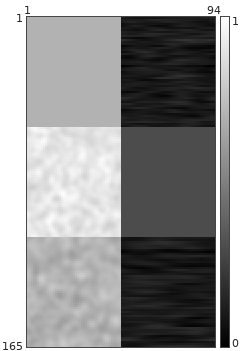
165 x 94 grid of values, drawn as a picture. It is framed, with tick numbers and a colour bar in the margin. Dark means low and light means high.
The table splits into 3 rows of 2 panels. Panel 1,1: high, flat. Panel 1,2: very low, streaked across, faint in contrast. Panel 2,1: very high, blotchy, faint in contrast. Panel 2,2: low, flat. Panel 3,1: high, blotchy, faint in contrast. Panel 3,2: very low, streaked across, faint in contrast.
